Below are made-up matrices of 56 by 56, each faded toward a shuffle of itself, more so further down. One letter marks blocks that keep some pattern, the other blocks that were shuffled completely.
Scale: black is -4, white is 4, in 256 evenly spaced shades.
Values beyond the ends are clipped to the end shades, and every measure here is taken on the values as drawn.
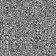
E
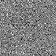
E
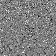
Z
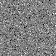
Z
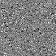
E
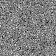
Z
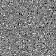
E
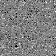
E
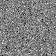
Z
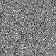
E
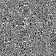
E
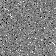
Z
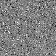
E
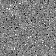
E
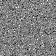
Z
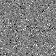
E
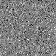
E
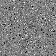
Z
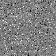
E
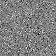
E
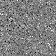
E
